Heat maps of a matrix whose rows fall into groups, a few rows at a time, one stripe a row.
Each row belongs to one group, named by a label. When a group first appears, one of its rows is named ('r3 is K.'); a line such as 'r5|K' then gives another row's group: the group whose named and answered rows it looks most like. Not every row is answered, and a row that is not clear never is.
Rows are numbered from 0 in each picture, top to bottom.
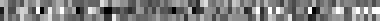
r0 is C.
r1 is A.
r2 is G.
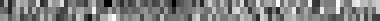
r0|A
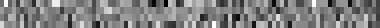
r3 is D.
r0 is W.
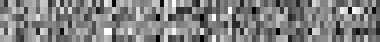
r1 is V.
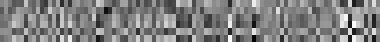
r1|A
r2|V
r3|V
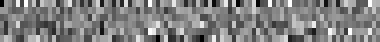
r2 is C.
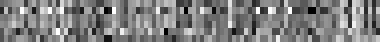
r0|V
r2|V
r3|V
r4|W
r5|A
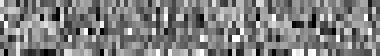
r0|D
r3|G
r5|C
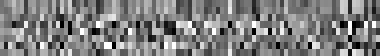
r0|V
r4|D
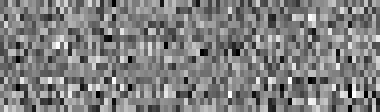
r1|V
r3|W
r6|W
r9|C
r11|G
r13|V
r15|W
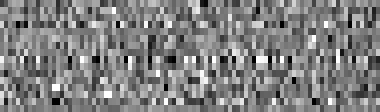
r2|V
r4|G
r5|W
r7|C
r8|D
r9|D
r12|W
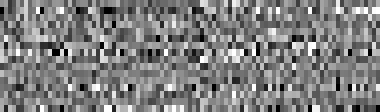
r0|C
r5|G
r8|C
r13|A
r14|C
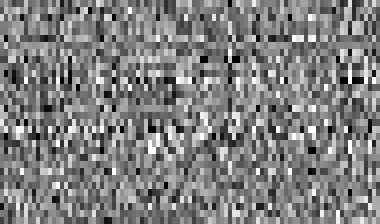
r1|D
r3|V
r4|V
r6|G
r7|V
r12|D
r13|A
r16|C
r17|D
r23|V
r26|W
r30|C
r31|A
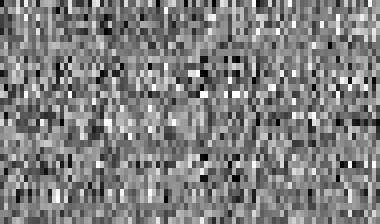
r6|W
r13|C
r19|D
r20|G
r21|A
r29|G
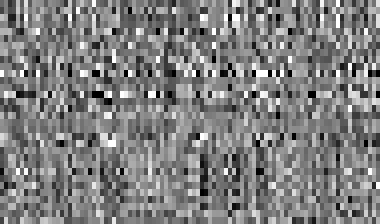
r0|C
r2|C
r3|C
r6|D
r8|G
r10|D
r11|A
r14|A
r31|G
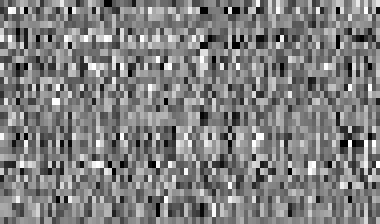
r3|G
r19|D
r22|D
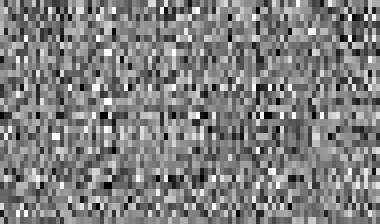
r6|V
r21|A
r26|A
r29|D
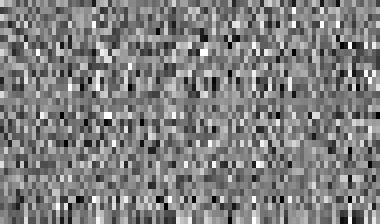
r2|D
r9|D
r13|C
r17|A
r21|W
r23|D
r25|V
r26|W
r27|W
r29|W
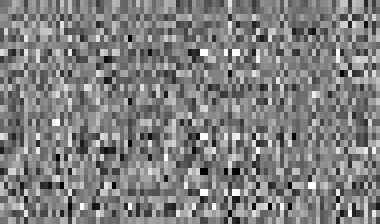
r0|V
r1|V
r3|V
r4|G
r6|D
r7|C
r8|A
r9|V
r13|W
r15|C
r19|C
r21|A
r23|V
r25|W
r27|C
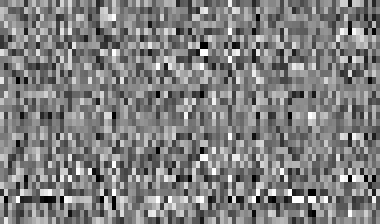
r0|V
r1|C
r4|V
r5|A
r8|V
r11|D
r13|G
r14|D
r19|V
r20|D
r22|C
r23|A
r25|V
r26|D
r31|G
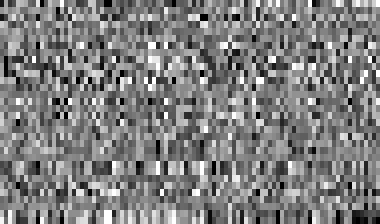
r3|C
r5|V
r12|W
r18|C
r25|C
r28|C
